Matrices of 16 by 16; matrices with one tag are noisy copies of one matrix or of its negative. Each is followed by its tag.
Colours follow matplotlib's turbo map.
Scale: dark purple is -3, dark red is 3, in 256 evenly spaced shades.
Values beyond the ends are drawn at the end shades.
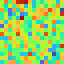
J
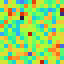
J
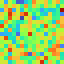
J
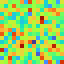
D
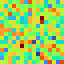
D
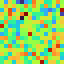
J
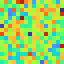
J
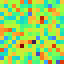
D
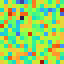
J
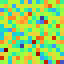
D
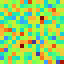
D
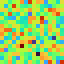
D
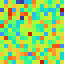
J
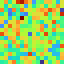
J
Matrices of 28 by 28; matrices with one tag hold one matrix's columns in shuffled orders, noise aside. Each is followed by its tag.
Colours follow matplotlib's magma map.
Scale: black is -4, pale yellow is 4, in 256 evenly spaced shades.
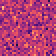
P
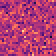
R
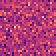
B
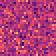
R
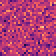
B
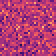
B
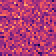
B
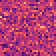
B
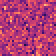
P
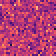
P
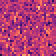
P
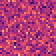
R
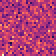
R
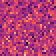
R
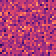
B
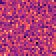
R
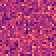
P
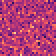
R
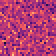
R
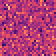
P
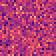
P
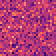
B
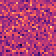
B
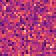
P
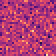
R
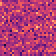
B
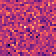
B
